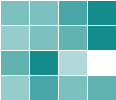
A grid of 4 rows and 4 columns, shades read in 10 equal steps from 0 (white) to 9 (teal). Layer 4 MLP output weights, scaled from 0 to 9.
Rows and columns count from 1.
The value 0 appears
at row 3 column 4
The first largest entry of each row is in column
4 4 2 2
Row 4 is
4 7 5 6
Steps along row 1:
same up up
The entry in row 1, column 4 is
9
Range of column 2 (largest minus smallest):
4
